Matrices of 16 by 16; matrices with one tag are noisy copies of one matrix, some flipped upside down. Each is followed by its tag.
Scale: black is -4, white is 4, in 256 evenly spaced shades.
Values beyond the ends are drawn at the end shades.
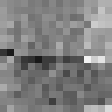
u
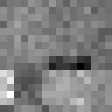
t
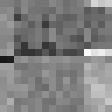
u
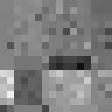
t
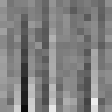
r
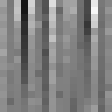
r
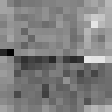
u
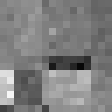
t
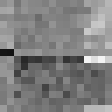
u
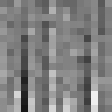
r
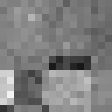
t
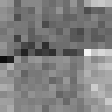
u
